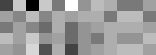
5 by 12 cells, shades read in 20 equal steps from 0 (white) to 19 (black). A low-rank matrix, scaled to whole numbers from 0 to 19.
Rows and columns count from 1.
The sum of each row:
97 85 94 87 89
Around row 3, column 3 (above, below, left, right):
5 4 7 11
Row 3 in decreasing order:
11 11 10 9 8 7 7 7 6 6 6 6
